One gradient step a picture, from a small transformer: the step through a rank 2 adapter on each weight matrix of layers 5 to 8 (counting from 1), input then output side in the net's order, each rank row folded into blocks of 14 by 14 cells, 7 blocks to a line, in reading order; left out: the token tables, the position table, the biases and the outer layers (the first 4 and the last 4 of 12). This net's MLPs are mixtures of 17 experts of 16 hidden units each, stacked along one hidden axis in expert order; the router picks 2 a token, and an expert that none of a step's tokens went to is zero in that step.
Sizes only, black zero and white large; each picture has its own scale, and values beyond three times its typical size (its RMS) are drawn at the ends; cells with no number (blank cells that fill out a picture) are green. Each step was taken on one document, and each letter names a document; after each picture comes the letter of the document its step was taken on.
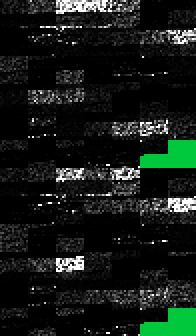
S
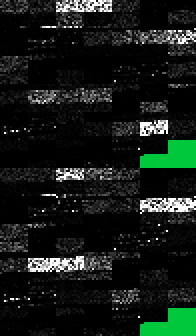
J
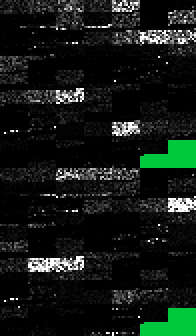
J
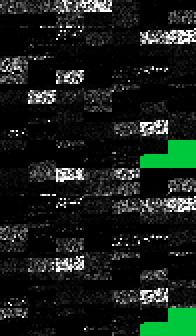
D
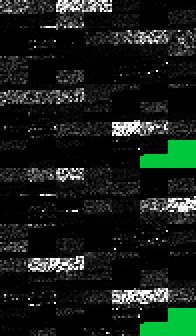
J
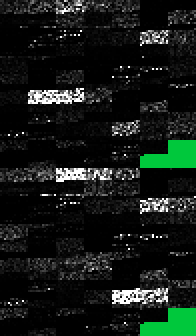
D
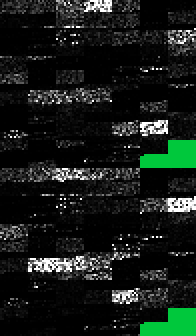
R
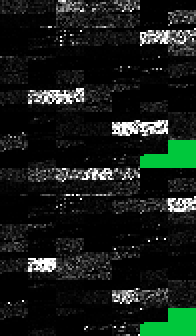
R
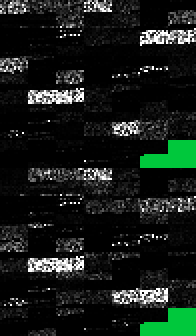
D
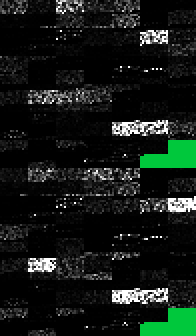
R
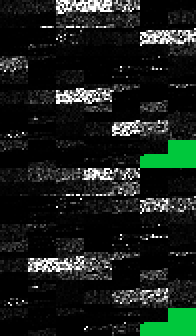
R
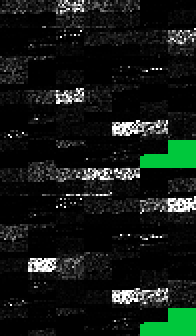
R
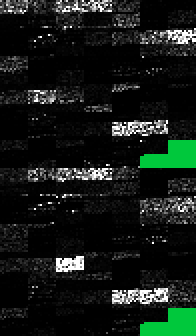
S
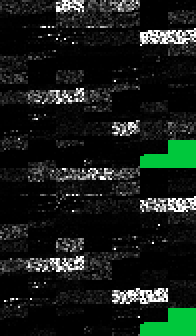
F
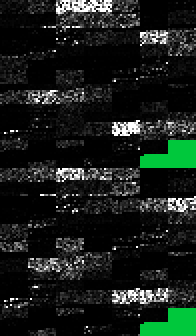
F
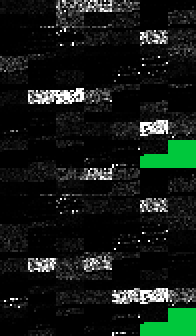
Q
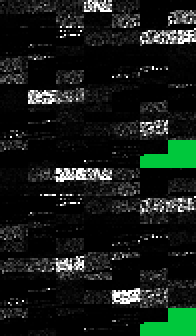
D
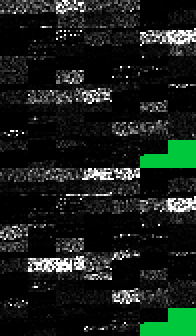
R
